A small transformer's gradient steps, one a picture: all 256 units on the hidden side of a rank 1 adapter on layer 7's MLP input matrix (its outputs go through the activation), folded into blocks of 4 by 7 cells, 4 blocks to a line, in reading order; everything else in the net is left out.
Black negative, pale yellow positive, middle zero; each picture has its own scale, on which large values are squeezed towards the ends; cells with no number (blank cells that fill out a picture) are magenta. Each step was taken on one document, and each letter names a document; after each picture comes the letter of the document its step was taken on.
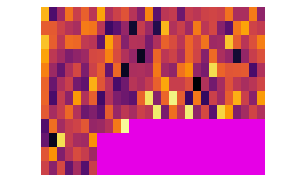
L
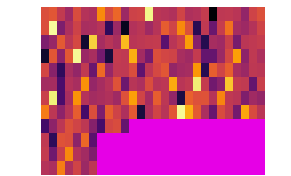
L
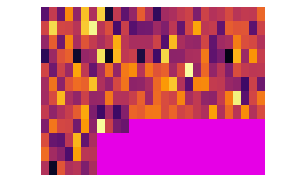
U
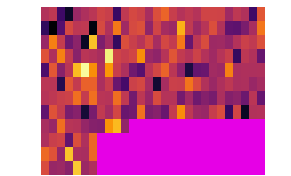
L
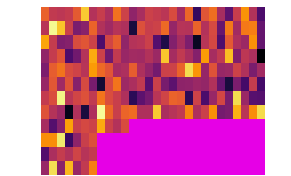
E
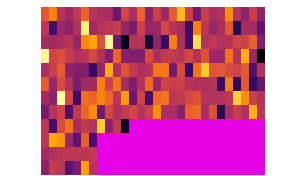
E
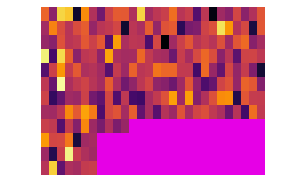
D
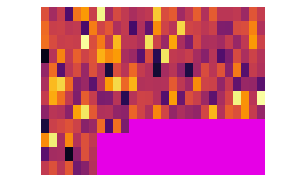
U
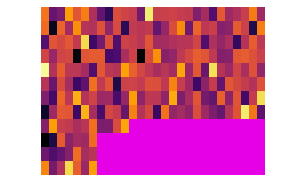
L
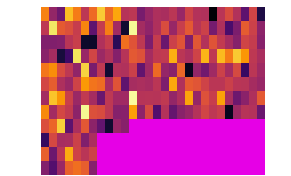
L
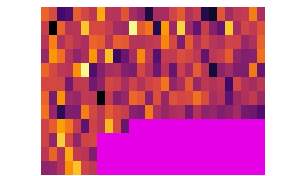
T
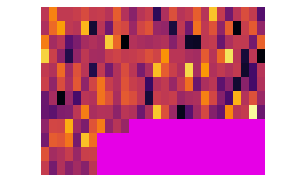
E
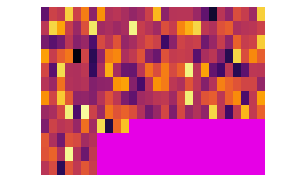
U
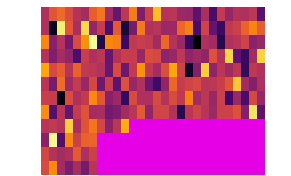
E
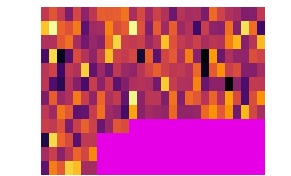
L
